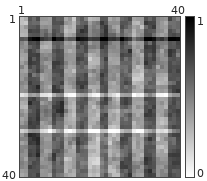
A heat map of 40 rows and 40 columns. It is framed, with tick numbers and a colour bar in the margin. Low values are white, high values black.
The ninth with the lowest average is the bottom middle. Stripes running up and down repeat 7 times from left to right. There is no overall slope. Rows 6, 20 and 29 differ from the rows beside them. The grain runs up and down. On average the colour sits 50% of the way up the scale.
